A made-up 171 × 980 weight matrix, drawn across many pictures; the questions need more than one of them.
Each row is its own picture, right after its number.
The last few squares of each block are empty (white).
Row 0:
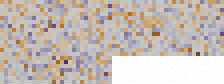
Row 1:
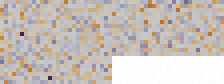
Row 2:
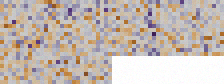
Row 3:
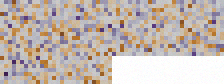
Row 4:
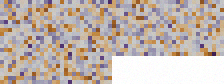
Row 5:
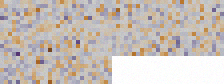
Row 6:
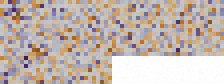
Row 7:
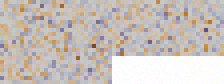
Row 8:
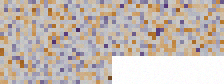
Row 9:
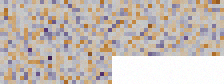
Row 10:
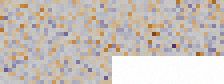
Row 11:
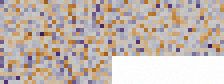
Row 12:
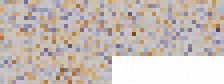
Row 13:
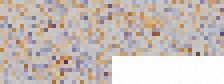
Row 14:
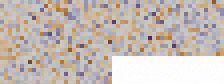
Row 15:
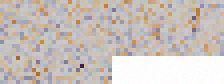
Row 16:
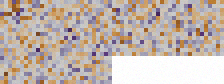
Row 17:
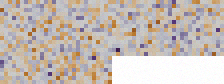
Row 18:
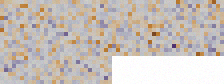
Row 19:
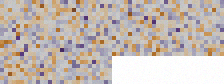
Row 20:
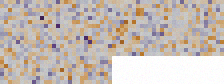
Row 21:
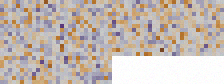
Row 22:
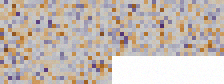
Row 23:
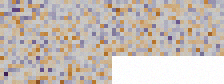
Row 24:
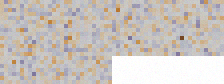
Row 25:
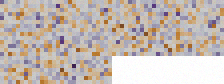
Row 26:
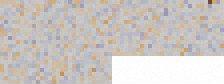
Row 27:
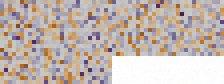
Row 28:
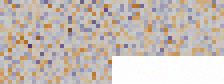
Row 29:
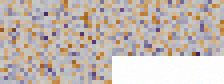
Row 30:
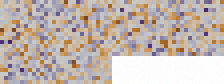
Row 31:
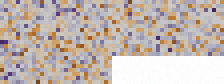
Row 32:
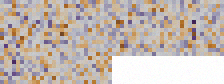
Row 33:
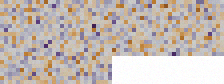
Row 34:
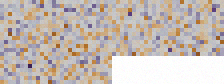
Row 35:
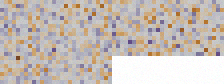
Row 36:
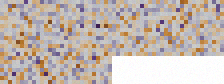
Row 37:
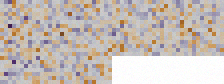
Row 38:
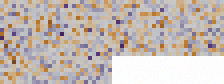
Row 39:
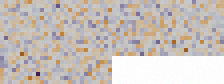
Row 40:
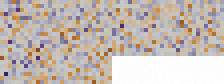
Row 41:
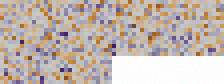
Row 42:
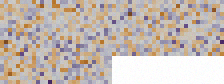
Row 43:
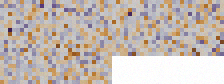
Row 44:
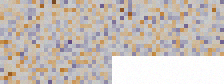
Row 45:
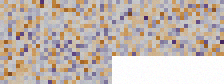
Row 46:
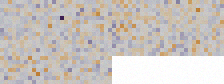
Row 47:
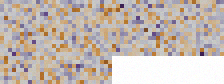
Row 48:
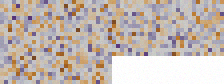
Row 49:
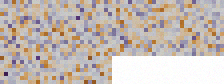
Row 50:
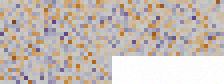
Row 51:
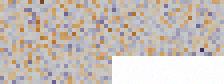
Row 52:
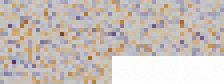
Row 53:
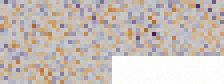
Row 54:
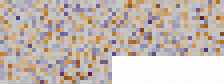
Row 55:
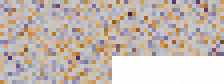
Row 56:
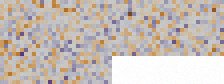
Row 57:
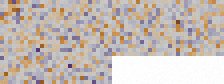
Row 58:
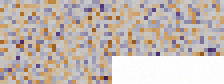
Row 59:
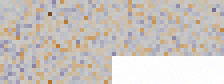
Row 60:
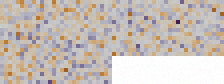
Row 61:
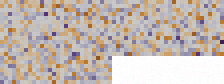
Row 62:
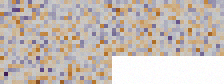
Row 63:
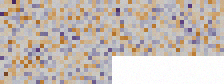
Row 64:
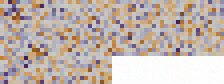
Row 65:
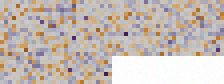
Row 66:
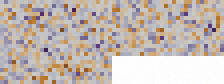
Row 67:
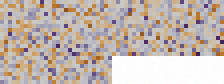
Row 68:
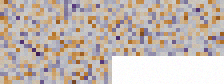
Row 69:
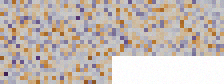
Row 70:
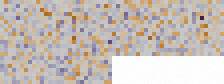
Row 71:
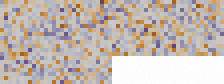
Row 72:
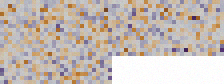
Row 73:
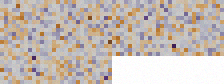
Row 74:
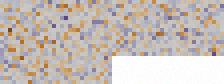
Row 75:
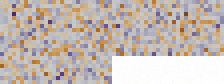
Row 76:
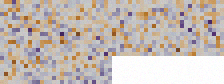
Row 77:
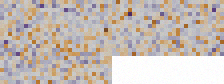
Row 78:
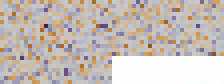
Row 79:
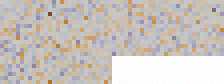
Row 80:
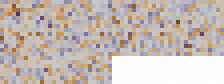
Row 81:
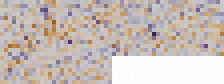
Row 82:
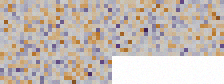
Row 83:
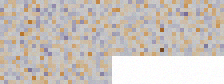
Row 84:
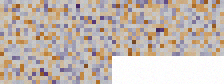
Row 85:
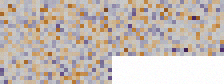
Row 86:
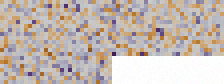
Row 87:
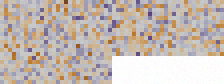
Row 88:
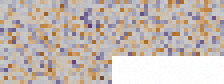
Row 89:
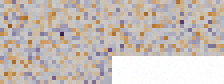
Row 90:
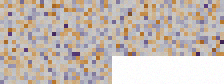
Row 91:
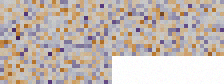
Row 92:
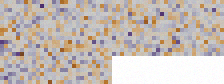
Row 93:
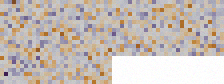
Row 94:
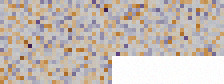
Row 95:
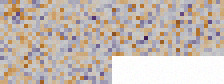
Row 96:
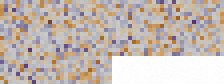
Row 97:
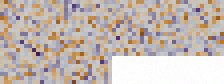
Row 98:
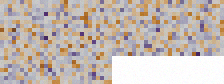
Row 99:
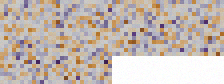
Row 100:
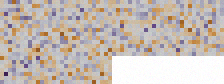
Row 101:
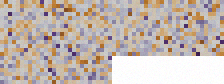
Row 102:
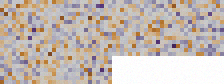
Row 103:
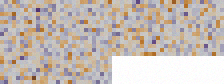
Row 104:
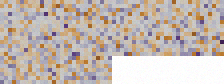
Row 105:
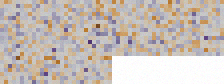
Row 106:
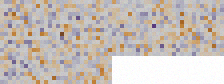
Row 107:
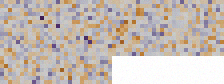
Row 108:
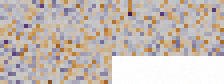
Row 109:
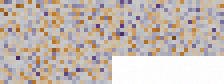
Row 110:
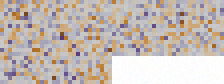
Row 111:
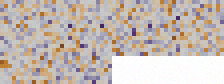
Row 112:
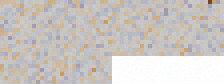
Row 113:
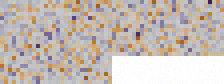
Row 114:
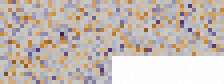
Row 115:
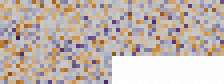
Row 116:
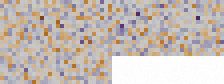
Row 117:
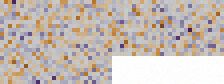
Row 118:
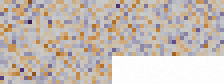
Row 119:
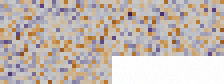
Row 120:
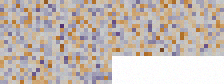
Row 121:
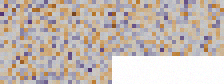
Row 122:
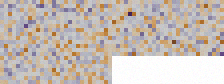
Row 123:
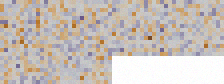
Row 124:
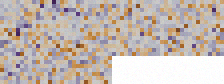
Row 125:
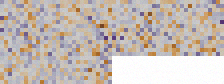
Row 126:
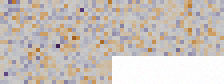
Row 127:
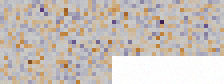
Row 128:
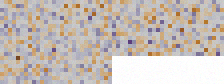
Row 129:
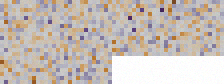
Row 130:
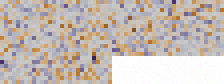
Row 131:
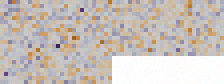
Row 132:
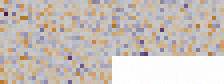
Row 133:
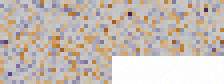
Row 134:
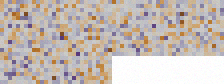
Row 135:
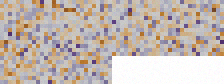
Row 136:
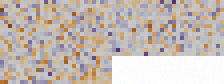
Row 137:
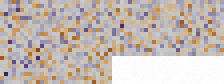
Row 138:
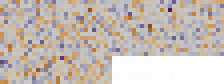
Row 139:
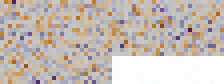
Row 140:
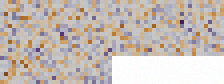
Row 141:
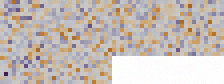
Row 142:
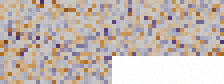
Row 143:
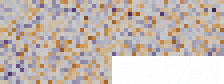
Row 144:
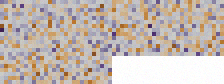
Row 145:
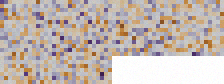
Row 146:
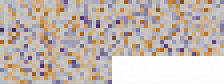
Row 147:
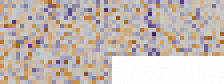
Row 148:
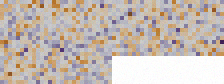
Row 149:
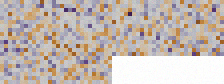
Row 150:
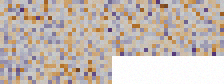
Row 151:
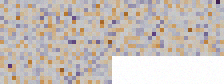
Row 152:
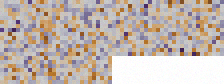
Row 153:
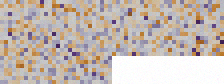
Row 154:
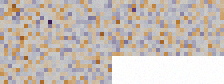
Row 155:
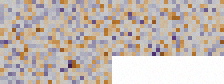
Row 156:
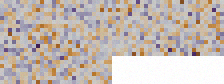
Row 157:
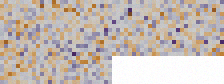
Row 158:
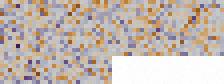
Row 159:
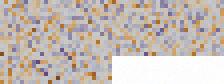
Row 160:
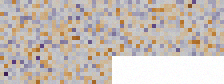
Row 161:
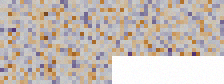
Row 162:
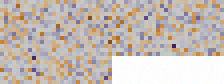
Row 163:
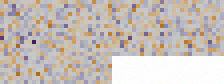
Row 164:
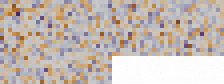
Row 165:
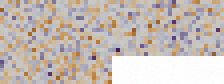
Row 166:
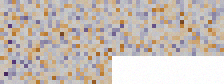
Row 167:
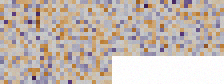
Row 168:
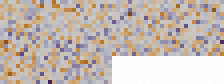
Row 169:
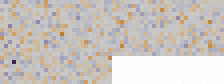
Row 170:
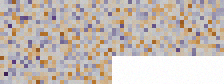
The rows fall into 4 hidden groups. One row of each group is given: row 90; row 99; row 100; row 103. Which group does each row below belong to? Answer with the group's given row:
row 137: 100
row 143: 90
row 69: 100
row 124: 90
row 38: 100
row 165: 103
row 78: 103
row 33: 103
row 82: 99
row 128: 99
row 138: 103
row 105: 99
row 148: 90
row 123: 103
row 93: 100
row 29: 90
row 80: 100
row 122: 90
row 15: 99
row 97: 99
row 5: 90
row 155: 90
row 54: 99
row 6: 100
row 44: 90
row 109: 99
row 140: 100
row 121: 103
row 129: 103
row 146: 90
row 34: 90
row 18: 99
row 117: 100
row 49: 100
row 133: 90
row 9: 99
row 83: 103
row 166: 100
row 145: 99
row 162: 99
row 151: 99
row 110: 100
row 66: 103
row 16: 100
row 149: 90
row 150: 103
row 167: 103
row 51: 103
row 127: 99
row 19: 90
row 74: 103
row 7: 103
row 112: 99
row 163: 100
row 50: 99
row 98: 90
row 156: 90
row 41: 99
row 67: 90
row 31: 90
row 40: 100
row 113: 99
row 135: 90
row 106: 100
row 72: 99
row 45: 90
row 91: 90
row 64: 100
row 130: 103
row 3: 100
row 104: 90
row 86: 103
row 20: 99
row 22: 100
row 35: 99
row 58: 99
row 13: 99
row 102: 99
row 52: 100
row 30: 90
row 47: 99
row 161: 90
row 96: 103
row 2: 99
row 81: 99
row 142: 90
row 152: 90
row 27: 100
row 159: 103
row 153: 90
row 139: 100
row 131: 100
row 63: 100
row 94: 103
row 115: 90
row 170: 100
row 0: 99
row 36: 103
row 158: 99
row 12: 103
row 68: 99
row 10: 99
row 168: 90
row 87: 99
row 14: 99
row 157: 90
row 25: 99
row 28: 103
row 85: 99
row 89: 100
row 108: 90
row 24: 103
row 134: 100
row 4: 103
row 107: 99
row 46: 99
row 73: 99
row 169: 100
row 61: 90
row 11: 99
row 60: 90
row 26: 99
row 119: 90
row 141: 100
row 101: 90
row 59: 90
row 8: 103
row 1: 103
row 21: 103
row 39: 99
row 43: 90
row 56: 90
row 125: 99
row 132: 103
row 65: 99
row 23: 100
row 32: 100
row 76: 100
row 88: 90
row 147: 99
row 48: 103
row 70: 99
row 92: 90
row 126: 100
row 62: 100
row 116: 99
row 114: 100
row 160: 100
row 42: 90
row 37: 100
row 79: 90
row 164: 100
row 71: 99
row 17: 103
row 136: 103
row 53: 99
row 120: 103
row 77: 90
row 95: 100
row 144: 99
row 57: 100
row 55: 90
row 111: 103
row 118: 103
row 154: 100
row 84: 103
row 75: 103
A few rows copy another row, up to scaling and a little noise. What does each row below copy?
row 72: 85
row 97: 68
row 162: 73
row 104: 61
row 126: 131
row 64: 6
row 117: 139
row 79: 59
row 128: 35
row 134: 110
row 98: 29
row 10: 18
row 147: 2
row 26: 112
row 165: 17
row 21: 120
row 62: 23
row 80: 164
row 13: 0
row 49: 69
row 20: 107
